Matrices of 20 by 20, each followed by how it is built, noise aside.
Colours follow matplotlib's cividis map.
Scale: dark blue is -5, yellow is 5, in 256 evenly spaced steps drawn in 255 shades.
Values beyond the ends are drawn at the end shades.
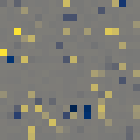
sparse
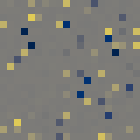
sparse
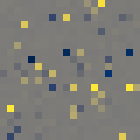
sparse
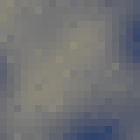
smooth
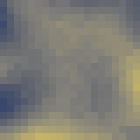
smooth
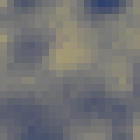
smooth
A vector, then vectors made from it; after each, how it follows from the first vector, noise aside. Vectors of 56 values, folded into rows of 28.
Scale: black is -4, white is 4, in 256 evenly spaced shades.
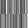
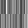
copied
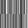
copied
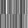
copied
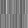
shrunk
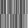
copied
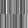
copied
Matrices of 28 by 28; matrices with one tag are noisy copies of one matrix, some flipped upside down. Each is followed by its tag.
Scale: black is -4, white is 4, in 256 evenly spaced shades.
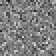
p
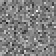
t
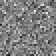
p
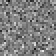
p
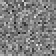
t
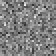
t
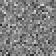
p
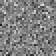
p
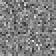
t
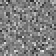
p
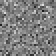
p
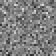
p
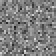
t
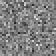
t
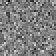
p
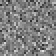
p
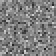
t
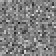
t
